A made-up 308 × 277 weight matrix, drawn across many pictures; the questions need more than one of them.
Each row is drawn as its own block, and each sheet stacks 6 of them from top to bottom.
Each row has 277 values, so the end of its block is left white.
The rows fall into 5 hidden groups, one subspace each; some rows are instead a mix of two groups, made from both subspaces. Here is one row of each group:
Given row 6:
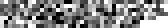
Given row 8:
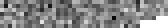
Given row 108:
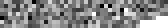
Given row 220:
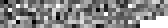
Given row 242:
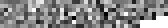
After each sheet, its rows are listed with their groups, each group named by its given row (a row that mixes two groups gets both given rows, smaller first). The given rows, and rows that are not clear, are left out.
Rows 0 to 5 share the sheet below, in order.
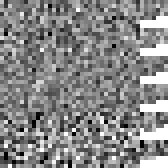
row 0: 8 and 242
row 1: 8
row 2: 220
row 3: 108 and 242
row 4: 242
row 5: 8
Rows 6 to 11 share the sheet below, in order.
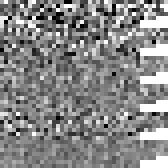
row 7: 220
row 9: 8
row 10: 220
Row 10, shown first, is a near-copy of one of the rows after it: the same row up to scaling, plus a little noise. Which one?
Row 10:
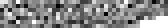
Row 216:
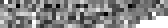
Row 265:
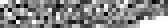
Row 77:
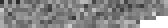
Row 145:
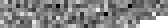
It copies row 265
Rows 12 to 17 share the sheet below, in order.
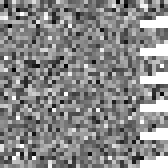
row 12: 8
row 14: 108
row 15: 108
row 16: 108 and 220
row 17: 6
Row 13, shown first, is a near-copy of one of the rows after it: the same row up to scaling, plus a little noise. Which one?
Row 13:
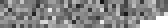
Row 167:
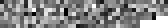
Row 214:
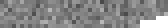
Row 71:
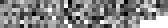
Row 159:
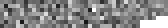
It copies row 214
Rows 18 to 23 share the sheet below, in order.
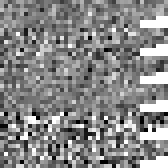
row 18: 8
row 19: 220 and 242
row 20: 8
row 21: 220
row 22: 108
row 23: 242
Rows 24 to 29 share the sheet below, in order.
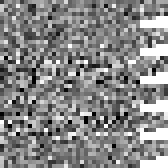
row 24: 6 and 108
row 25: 108 and 242
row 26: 220
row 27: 6
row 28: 220
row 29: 6
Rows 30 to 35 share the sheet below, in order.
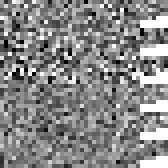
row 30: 108
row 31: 8
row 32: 6
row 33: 6
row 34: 6 and 8
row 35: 6 and 220
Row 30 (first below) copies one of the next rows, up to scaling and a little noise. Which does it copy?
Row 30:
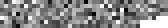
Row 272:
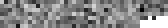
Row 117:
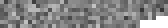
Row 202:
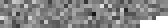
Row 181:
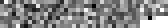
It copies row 202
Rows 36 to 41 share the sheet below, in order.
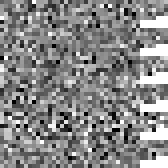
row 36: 108
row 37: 6 and 8
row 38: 108 and 220
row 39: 6
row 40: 8 and 108
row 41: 242
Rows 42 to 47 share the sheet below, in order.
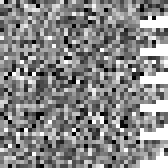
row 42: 108
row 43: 242
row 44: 6
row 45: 6 and 242
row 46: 242
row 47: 8 and 220
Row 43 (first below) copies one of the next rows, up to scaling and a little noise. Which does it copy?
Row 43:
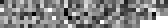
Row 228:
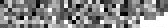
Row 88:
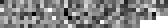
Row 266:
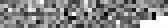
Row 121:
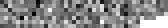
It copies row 88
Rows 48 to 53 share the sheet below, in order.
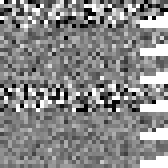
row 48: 108
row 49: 108
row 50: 242
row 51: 242
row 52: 108
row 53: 242
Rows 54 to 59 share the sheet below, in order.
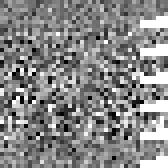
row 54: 242
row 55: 220
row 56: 6
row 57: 6
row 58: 8
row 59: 8
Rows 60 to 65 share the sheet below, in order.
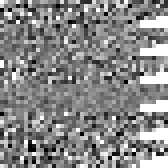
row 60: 220
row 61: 242
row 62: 6 and 8
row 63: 8
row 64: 6 and 220
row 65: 108 and 242
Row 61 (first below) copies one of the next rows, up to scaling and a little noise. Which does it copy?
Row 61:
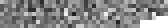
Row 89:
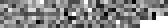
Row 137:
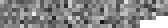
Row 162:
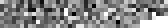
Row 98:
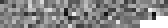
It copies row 162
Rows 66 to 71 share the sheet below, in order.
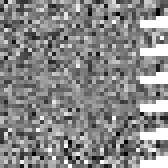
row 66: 8
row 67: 108
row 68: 8
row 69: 8
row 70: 6
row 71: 242
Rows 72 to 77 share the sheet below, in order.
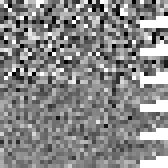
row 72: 242
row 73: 108
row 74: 6
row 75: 6 and 8
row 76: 220
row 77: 220
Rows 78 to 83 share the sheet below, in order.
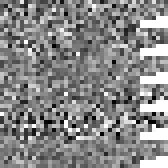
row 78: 6 and 242
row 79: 6 and 8
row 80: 6
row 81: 108
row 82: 242
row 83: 6
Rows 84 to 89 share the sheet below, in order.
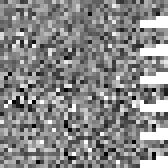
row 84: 6 and 8
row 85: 6
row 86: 6
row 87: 6
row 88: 242
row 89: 242
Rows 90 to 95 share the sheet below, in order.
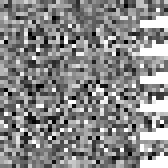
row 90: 8
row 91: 242
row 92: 108
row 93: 242
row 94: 108
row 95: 108
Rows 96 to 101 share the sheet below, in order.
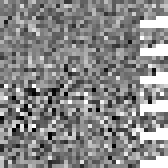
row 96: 6
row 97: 108
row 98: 242
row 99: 108
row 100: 6
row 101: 6
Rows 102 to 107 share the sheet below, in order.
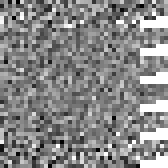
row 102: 6 and 220
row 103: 6 and 8
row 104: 8
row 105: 108
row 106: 6
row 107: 6 and 220
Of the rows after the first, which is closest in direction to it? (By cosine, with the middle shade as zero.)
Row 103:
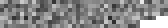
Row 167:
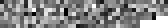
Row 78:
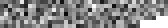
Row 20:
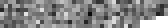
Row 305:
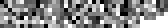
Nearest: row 78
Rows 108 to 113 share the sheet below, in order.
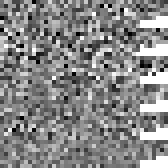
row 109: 220 and 242
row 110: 108
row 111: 8
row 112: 6
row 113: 108
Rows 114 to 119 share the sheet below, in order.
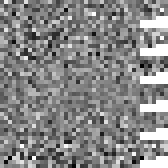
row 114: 108
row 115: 108
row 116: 6 and 108
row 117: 108
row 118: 242
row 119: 6
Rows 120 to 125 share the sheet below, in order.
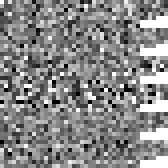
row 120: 108 and 220
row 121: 242
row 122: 108
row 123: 8 and 108
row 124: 8 and 108
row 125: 220
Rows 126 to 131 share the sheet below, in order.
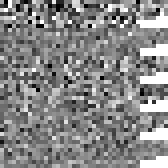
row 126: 8 and 220
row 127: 220
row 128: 242
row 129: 108
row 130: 108
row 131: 220
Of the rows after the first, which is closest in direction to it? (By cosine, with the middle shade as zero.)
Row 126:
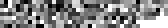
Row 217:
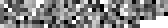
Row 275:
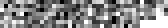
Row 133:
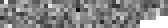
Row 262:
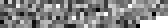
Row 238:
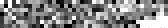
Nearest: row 238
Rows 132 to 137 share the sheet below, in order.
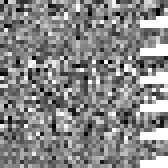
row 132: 8
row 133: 8
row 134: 108
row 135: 6 and 242
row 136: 8
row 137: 242
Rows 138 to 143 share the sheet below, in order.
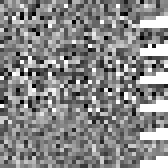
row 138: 6 and 242
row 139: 108
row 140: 6 and 108
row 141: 108
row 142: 6 and 242
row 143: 6 and 242
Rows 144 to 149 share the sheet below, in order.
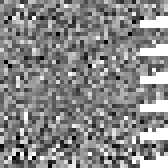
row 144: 6
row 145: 220
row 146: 242
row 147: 8 and 220
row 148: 108 and 242
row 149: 6
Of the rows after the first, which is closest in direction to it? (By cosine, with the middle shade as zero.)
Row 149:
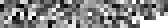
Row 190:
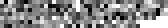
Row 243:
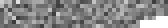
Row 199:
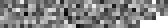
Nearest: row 199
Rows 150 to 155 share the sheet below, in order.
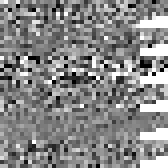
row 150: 220 and 242
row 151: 108
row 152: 108
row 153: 6 and 220
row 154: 220
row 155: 108
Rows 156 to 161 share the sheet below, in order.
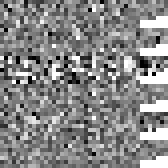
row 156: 242
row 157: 8
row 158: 8 and 108
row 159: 242
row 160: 108
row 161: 108 and 242
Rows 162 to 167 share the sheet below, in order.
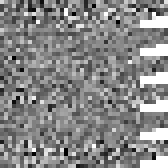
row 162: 242
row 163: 220
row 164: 8 and 220
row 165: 6
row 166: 8
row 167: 242
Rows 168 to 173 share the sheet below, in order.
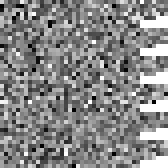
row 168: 6
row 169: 108 and 220
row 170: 242
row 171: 8 and 108
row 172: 8
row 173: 6 and 242
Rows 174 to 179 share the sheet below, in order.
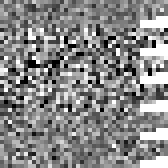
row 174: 108
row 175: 242
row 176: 108
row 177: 8
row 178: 220 and 242
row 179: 6 and 8
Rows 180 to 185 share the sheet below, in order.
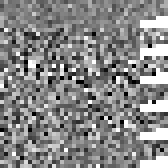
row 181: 108
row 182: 6 and 242
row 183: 108 and 220
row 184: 108
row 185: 108
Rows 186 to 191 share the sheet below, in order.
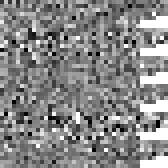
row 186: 220
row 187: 108
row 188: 108
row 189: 6
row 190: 8
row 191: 108 and 242
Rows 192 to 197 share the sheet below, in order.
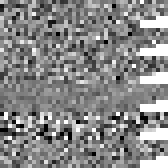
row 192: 6
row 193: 220
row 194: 6 and 242
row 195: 220
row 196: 8
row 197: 108
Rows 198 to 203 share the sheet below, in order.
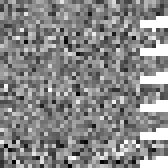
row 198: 8
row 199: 6 and 242
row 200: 242
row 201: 8
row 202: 108
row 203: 220 and 242
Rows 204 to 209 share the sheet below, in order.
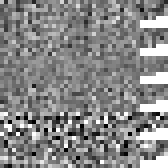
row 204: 8 and 108
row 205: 108
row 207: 108
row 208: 220
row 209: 8 and 242
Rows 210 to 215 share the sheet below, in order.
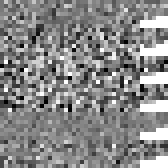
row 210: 6 and 220
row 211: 242
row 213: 8
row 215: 6
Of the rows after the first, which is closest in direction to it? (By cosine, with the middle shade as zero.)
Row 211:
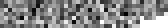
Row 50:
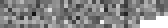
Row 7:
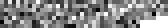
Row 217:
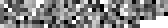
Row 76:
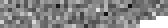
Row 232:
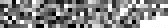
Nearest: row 50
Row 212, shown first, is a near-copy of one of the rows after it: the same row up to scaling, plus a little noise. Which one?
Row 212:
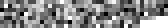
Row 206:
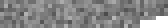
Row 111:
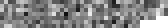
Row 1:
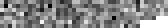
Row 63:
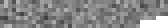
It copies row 206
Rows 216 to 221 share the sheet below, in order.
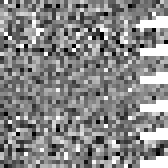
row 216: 220
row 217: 242
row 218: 220
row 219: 220
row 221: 8
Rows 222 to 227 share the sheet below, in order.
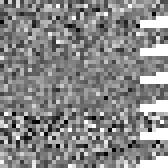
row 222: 220
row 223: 8 and 220
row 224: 6 and 220
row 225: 8 and 220
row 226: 108
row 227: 220
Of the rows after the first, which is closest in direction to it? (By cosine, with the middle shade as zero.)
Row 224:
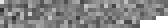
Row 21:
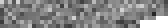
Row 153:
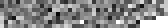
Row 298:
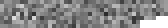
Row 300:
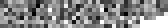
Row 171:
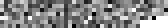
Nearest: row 153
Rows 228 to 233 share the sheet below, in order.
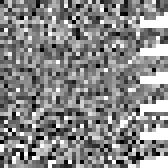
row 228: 242
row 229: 8
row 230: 220
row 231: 220
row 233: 6
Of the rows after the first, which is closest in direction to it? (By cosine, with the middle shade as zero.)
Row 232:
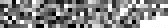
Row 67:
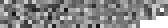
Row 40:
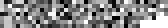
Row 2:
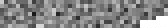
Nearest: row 40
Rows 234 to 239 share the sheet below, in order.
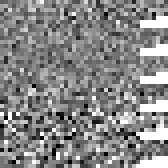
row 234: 242
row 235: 6 and 8
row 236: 6 and 8
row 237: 108
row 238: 8 and 220
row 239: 8 and 220
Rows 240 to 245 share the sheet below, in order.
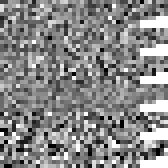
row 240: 6
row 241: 242
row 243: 220
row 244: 108 and 220
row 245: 8
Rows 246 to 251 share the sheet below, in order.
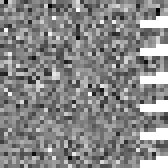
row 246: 8
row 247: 8
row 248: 6 and 8
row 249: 242
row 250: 6
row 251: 242
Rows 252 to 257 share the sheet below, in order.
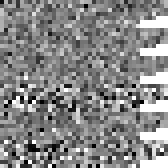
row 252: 220
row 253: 8
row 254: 242
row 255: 6
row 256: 8
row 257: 108
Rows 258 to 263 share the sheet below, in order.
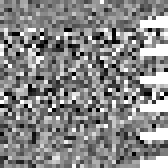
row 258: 108
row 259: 6 and 242
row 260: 242
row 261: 108
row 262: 220
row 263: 6 and 8
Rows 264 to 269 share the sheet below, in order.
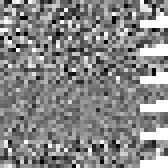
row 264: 8 and 108
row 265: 220
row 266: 242
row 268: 6
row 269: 8 and 242
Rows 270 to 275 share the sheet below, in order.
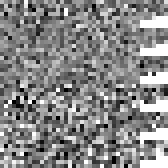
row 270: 242
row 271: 242
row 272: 108
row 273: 6
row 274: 220
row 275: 8
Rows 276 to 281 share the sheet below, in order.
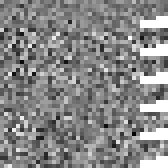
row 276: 6
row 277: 6 and 108
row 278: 6
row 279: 8
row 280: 6 and 220
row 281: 8
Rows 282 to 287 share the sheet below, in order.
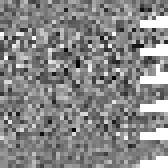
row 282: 108
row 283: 6 and 242
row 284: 8
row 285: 8
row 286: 220 and 242
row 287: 220
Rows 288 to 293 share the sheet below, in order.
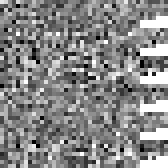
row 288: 6 and 220
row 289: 220
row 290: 108
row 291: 6 and 220
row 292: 6 and 242
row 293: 108
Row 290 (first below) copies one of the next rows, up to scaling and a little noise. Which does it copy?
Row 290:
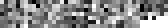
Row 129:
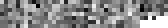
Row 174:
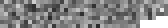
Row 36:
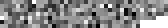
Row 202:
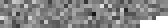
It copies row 129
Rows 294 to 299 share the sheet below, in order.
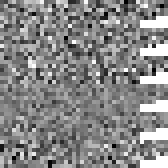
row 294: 8 and 242
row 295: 108 and 242
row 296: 108 and 242
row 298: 6
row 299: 6
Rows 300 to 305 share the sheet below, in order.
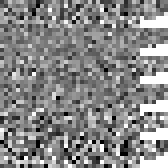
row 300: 242
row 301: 108
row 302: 6 and 242
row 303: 220
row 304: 6
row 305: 242
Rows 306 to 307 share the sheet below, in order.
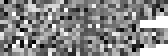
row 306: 108
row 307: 6
